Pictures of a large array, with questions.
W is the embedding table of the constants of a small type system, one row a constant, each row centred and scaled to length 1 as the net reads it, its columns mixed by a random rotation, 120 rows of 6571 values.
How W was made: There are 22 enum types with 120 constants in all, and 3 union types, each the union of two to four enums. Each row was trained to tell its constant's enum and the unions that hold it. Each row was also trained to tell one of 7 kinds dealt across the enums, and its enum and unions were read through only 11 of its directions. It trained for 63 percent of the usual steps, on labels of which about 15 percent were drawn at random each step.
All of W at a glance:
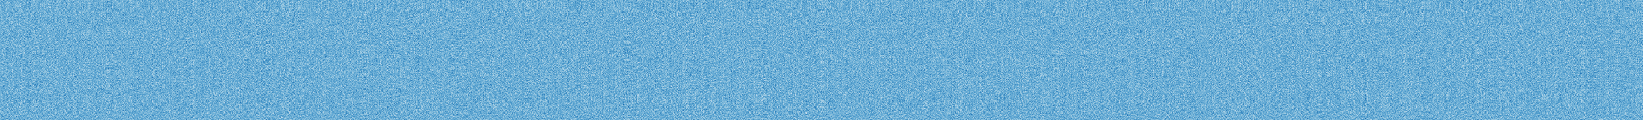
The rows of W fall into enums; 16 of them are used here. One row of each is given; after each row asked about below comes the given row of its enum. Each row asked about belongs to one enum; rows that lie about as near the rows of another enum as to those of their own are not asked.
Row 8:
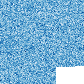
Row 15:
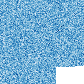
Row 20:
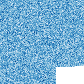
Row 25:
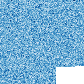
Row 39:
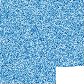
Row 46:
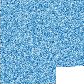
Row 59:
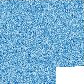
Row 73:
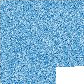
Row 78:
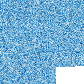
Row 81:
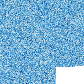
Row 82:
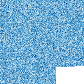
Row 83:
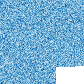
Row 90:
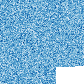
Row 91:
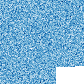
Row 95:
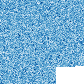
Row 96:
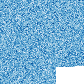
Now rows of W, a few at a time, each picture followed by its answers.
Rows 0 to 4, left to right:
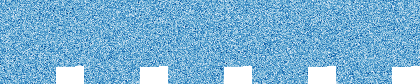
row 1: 78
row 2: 8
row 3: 46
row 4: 90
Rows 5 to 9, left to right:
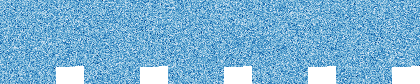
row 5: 8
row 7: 59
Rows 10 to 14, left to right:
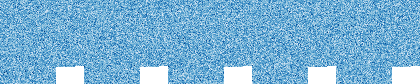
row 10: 95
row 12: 73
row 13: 78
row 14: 82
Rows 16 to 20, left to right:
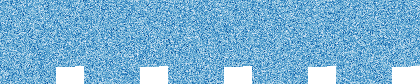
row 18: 46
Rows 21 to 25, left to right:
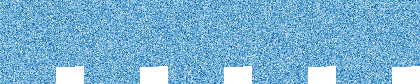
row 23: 73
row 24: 81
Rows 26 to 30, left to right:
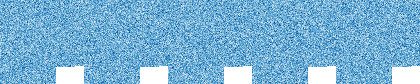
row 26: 20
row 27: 8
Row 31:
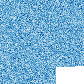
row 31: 81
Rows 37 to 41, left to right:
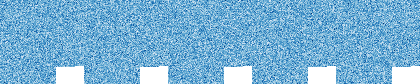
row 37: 20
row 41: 59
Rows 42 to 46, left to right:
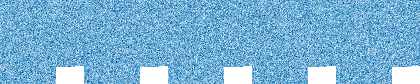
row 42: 46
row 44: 73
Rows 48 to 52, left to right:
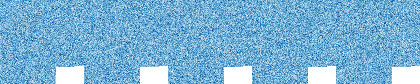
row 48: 15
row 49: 20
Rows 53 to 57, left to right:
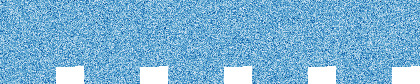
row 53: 20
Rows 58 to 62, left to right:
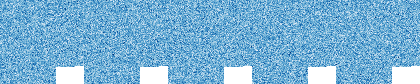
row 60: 46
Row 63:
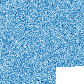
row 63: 83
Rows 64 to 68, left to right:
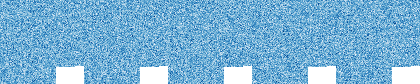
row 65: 73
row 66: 95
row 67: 82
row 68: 73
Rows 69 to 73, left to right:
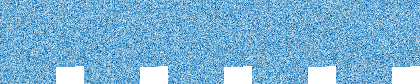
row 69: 59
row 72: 46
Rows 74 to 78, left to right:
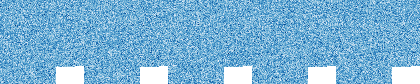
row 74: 82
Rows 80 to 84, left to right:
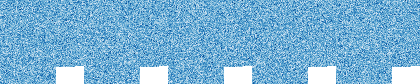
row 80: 95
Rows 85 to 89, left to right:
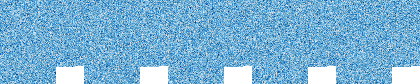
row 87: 82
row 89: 83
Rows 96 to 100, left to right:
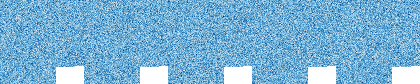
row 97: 82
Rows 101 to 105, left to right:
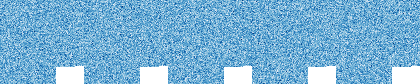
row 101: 20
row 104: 15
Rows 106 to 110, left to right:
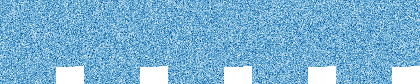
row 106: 81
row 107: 81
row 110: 15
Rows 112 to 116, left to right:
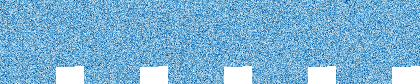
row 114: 15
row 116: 91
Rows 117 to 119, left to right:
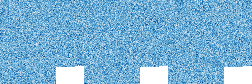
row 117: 90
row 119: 59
